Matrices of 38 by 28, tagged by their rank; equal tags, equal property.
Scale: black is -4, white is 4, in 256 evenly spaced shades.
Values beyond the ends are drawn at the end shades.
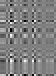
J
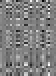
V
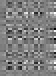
V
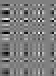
J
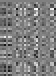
V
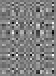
V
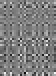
V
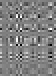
V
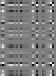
J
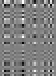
J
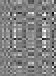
V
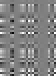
J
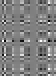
J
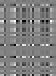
J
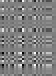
J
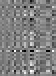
V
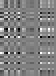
J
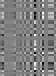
J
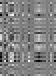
V
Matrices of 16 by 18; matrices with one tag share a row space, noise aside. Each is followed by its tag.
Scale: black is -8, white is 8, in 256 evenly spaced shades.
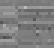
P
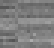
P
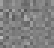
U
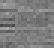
P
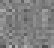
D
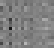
D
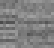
P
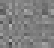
D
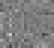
D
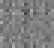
U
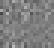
U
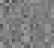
U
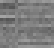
P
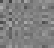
D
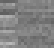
P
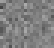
D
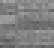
P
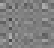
D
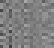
D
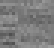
P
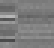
P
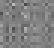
U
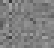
D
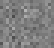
U
